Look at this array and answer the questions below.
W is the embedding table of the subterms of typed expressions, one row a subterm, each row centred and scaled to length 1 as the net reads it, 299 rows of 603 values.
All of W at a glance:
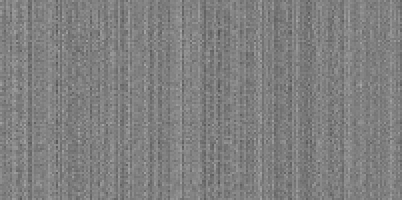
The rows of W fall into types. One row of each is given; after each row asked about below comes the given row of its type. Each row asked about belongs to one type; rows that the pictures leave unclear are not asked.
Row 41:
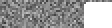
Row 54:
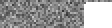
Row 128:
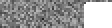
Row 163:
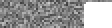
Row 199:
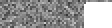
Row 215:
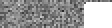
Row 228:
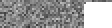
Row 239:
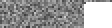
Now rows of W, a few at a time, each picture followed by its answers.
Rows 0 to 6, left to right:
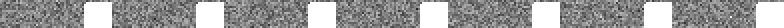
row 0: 128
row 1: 128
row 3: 54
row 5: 215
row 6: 199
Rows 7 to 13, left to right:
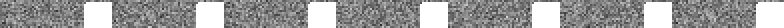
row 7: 215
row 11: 215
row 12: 228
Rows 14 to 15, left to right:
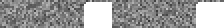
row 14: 41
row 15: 128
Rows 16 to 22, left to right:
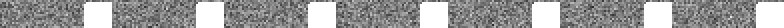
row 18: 128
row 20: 41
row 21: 215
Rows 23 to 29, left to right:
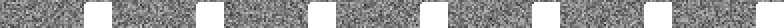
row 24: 199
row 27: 128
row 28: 41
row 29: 163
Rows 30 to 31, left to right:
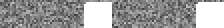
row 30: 163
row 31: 128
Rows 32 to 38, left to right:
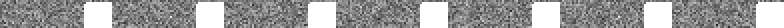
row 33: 199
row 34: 163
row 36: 215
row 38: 128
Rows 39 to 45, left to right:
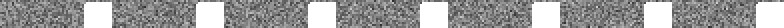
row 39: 228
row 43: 54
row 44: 41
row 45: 128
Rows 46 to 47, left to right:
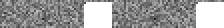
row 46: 54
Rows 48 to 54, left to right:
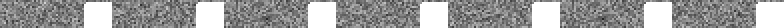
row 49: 163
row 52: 239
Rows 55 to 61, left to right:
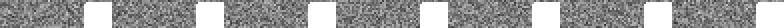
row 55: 163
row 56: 54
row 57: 199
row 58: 41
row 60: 128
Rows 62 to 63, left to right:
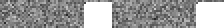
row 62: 54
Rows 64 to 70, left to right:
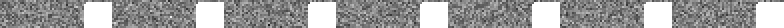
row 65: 199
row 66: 128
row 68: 41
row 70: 54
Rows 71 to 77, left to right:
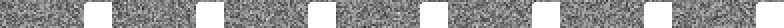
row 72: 199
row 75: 239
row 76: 41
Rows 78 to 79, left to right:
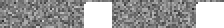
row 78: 163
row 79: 54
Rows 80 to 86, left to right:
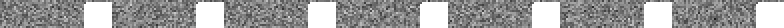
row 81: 215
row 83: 41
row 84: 239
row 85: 215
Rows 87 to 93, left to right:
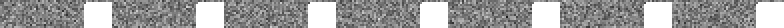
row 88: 41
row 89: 54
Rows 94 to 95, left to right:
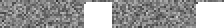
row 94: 228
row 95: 239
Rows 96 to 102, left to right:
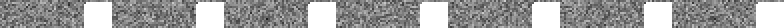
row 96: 199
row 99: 163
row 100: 41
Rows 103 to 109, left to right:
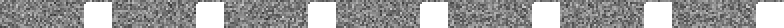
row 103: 128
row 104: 128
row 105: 215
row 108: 163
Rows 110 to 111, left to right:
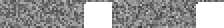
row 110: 128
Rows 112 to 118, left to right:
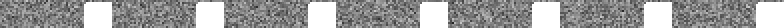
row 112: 41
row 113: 163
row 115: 199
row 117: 215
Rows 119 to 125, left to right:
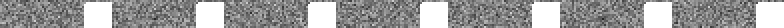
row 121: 54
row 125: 41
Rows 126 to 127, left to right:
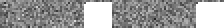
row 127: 128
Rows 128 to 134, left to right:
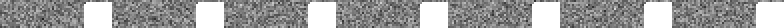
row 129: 199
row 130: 163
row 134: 163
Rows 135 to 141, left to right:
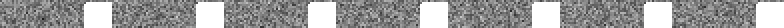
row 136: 239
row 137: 128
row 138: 239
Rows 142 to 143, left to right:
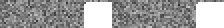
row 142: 54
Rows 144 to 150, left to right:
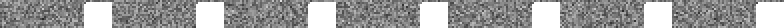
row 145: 41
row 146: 163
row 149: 228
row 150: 54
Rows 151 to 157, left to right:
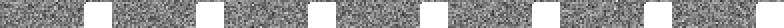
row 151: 215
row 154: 54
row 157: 199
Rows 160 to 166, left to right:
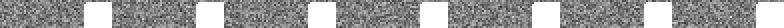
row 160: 228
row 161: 163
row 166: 199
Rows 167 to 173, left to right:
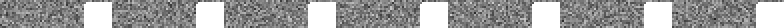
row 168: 128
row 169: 239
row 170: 215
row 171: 54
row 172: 163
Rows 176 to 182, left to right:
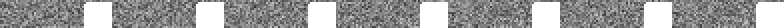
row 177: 41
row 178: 41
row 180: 228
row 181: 54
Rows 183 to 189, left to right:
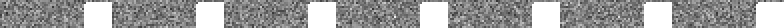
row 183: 128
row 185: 128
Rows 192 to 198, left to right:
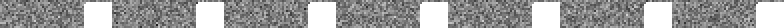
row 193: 41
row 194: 54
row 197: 41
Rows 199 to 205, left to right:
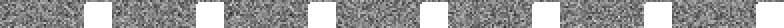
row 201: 54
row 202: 41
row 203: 228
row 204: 215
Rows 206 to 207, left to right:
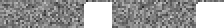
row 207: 41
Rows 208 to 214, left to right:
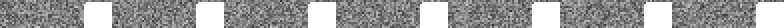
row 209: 41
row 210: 228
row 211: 54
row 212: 215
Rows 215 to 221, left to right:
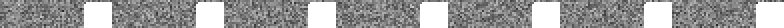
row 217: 163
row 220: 239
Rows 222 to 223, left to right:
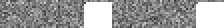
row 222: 54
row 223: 239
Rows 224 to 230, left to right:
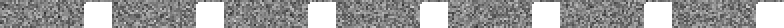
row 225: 54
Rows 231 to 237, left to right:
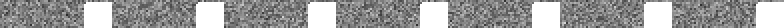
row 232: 41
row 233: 215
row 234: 239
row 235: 228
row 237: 163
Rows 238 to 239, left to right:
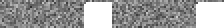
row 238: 41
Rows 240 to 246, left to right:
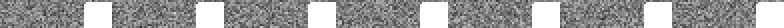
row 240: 228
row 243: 199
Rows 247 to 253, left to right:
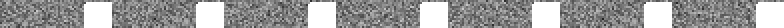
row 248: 128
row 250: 54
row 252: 128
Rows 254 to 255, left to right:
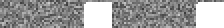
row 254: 163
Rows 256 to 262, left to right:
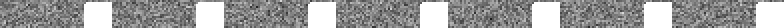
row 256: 199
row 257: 163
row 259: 128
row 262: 163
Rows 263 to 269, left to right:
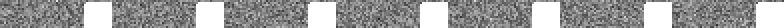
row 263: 163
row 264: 163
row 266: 128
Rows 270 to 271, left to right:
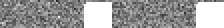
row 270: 199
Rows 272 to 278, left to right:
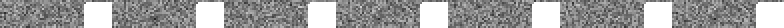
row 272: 228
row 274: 163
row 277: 228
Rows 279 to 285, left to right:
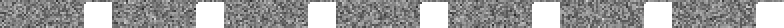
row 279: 228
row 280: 215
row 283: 228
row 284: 163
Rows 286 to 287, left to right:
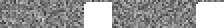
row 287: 41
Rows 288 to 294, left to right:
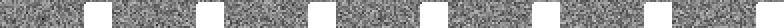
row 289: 128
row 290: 199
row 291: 54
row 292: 163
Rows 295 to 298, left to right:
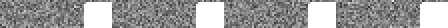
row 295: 41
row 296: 128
